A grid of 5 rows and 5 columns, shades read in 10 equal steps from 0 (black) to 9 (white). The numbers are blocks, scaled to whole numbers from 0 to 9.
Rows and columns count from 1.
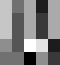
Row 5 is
4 4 0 5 2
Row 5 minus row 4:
-1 1 -9 -3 1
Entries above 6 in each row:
1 1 1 2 0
